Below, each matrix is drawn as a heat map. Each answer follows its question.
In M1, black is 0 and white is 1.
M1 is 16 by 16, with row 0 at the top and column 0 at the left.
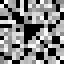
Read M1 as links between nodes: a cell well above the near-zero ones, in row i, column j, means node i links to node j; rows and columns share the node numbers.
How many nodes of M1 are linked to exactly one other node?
0
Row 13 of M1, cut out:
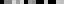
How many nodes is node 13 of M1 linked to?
10
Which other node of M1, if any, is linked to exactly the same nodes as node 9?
none
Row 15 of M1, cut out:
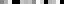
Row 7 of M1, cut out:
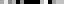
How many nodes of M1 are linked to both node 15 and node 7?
7
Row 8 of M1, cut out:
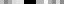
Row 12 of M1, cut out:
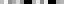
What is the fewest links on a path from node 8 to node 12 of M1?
1
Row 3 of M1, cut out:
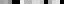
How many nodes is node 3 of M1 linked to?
12
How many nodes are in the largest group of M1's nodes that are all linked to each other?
8
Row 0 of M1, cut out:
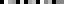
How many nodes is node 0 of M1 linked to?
11
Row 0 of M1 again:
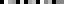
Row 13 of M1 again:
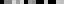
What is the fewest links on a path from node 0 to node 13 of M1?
2
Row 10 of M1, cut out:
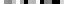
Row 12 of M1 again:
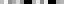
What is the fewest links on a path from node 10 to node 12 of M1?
1
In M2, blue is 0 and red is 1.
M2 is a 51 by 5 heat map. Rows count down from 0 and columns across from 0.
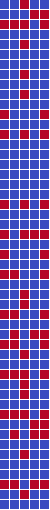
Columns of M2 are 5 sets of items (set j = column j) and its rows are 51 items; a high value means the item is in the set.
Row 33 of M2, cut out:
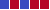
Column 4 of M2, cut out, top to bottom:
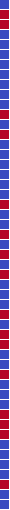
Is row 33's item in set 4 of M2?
yes
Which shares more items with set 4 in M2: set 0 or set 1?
set 0
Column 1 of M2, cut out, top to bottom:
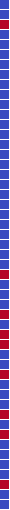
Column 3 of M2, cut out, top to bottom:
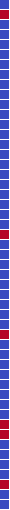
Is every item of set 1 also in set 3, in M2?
no
